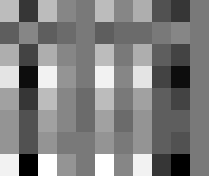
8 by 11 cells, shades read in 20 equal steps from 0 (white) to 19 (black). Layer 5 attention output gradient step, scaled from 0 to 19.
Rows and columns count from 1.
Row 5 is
7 15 5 9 11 5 10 7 12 14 10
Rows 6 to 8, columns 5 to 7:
11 7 11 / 10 8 10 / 10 0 9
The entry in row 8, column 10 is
19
